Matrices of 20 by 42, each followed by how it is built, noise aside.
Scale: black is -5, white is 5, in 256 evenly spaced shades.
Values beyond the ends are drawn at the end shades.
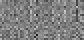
low rank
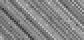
Toeplitz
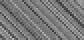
Toeplitz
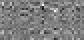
low rank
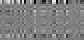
low rank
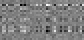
low rank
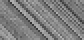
Toeplitz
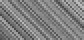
Toeplitz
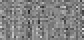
low rank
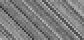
Toeplitz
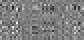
low rank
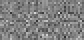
low rank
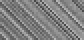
Toeplitz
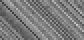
Toeplitz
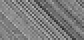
Toeplitz
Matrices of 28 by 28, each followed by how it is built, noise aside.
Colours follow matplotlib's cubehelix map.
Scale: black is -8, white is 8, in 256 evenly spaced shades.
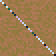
diagonal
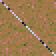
diagonal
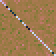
diagonal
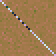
diagonal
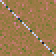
diagonal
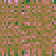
low rank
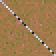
diagonal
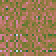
low rank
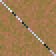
diagonal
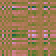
low rank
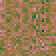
low rank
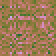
low rank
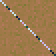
diagonal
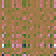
low rank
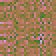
low rank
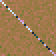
diagonal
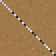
diagonal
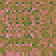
low rank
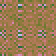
low rank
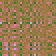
low rank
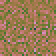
low rank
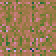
low rank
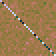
diagonal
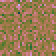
low rank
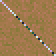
diagonal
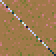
diagonal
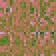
low rank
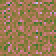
low rank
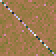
diagonal
